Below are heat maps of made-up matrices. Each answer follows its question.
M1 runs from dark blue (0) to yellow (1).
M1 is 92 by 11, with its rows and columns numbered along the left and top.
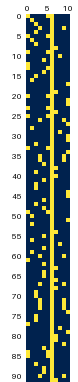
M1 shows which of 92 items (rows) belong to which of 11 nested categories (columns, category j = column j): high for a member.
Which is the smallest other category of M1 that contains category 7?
6
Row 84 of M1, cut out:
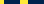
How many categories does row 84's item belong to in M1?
3
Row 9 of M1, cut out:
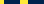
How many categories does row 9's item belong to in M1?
3
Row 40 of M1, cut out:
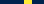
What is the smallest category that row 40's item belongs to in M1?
7
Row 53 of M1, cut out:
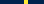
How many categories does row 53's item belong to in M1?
1
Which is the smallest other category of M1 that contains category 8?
6
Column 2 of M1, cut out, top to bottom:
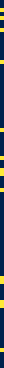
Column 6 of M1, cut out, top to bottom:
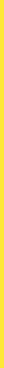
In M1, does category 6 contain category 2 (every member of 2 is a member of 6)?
yes
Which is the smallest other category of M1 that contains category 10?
6
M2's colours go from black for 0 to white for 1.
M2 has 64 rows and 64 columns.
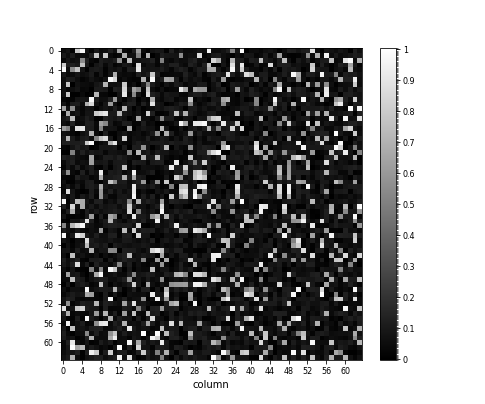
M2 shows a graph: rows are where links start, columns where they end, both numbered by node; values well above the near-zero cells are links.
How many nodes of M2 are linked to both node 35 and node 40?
5
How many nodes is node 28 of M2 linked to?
12
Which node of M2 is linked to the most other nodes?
node 62
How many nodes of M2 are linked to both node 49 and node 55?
5
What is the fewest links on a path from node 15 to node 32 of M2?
4
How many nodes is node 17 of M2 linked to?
8
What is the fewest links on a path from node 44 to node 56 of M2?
3
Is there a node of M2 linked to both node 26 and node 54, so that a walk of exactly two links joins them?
yes
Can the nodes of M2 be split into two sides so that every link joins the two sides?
no
